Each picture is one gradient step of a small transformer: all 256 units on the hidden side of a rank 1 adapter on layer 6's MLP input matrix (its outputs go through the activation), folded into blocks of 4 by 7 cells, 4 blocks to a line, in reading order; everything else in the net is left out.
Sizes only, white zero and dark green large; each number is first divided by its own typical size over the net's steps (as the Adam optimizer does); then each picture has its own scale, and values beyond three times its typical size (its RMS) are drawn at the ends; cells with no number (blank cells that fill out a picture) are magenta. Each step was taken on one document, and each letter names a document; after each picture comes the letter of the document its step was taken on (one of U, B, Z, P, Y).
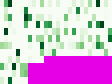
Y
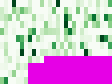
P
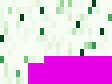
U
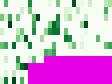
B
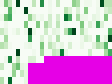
Y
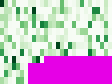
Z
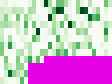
Z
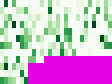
P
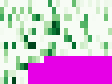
B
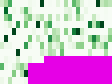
Y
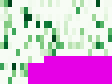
Y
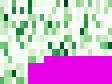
P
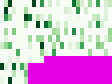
Y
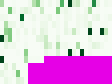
U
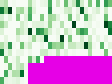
Z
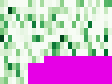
Z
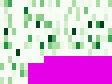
Y
